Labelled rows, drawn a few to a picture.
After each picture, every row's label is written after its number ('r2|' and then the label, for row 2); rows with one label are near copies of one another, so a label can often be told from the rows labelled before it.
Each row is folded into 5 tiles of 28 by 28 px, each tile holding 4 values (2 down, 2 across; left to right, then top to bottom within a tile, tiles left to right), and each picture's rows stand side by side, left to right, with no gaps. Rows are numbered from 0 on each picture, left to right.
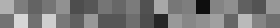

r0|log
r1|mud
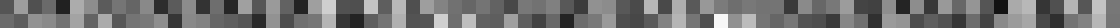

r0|mud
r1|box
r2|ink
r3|log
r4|ink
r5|log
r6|box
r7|ink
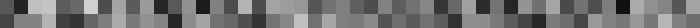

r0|ink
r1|box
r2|log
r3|box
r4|mud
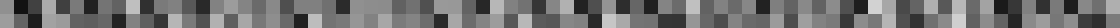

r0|box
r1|mud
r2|mud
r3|mud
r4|box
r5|mud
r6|ink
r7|box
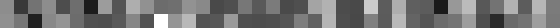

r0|box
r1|log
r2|ink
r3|ink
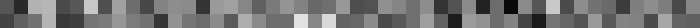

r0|ink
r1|mud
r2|log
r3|box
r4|mud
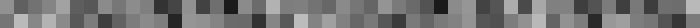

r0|log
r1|box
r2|log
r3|ink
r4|box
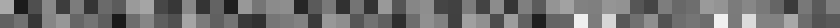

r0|box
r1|box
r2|box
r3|box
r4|log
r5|log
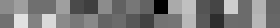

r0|log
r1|ink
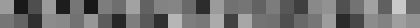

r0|box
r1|mud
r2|ink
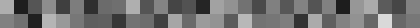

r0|box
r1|mud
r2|mud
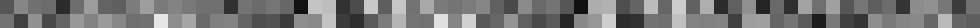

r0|mud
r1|log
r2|ink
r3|log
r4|ink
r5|box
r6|mud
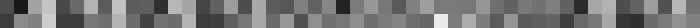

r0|ink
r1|ink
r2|mud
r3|log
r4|ink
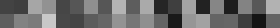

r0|ink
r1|box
